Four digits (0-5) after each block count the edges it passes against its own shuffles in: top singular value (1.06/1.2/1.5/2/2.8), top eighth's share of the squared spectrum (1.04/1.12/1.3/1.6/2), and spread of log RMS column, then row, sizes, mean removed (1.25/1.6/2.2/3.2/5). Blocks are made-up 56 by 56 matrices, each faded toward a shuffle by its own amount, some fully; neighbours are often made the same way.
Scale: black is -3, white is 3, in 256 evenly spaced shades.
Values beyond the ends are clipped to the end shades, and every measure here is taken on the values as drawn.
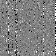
3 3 3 0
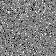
1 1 0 0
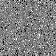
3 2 0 0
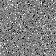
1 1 0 0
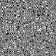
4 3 2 2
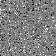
3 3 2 0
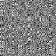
4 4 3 2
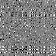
4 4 1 3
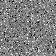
1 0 0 0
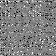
3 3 0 2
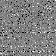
3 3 0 2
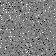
0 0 0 0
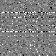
4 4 0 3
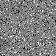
0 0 0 0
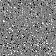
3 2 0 1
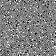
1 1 0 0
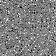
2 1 0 0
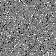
1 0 0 0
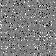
3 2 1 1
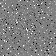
0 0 0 0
